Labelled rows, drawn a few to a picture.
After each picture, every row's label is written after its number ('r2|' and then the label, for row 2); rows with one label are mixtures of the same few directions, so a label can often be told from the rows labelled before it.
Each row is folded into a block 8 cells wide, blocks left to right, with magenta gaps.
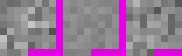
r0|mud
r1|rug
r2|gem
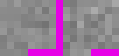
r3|mud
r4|gem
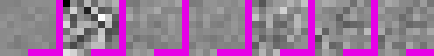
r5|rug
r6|rug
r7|gem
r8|gem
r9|gem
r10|mud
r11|mud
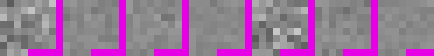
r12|gem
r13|gem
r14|rug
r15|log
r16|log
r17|gem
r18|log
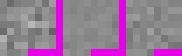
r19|mud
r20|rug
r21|log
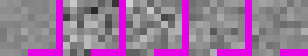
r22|log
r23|gem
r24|rug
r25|log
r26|mud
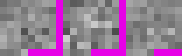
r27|log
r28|mud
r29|log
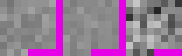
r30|gem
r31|mud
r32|gem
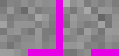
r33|rug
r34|rug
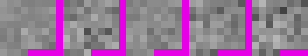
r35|log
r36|log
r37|log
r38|gem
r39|gem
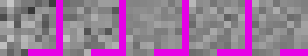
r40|gem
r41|log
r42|mud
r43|rug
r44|rug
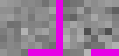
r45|log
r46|log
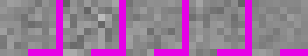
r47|mud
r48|rug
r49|log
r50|gem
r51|rug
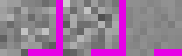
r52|log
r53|rug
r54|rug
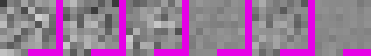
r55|rug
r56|gem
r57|mud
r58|mud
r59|gem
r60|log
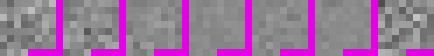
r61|gem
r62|log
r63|mud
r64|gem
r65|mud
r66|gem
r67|rug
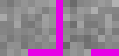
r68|gem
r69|gem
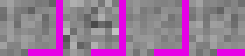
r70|gem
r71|mud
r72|gem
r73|gem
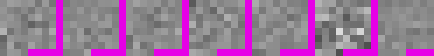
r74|mud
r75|log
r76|mud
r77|rug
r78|rug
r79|log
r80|mud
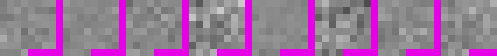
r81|log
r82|log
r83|rug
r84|gem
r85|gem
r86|gem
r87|log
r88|gem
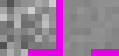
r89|gem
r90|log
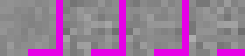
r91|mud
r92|mud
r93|mud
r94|mud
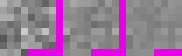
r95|log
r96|mud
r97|mud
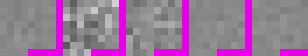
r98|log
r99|gem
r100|mud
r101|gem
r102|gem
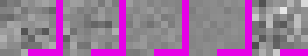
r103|log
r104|mud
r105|rug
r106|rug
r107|gem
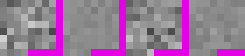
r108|mud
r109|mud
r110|log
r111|log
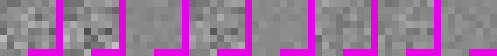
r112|mud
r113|log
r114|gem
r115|log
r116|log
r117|mud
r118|mud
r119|rug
